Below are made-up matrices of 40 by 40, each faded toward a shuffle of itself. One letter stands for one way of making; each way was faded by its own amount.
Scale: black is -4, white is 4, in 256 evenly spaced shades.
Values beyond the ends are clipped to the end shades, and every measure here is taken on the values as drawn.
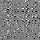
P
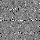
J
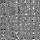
P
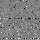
J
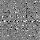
J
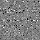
J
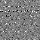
J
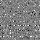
J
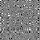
P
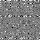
J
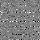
J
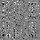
P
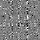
P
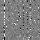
P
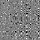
P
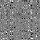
P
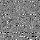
J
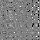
P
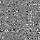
J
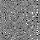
P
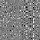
P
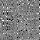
P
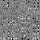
P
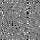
P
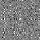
P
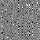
P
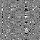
P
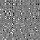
P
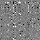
P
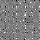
P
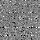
J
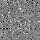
J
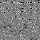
J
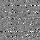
J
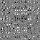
P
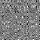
P
